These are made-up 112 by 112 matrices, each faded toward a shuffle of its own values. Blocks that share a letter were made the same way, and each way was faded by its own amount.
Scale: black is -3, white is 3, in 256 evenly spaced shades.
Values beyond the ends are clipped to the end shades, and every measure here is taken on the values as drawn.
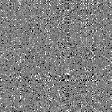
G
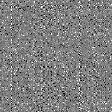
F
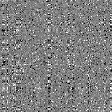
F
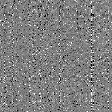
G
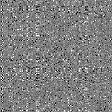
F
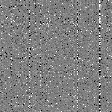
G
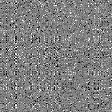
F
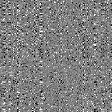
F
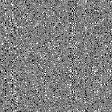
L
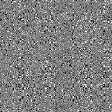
F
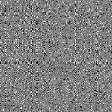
F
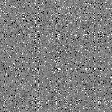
G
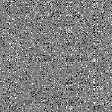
G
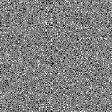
L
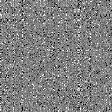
L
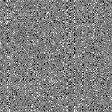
F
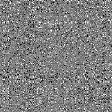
L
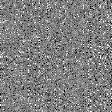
L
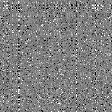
G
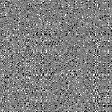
F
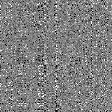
L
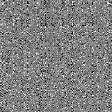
L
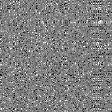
F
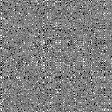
F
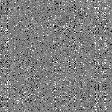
G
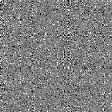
L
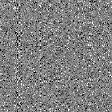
L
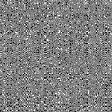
F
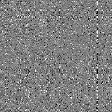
G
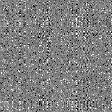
F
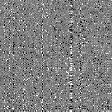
F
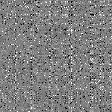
G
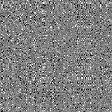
F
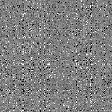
F
